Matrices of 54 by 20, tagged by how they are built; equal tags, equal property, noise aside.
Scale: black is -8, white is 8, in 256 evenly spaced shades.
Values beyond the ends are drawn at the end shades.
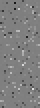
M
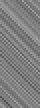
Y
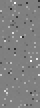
M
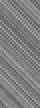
Y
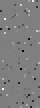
M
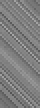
Y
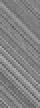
Y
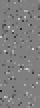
M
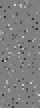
M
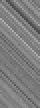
Y
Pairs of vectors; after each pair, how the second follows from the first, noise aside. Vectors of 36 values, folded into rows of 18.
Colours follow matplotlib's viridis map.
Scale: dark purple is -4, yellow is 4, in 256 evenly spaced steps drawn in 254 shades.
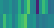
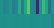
partly zeroed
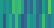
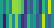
scaled up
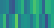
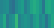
shrunk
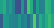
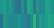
shrunk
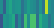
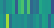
reversed
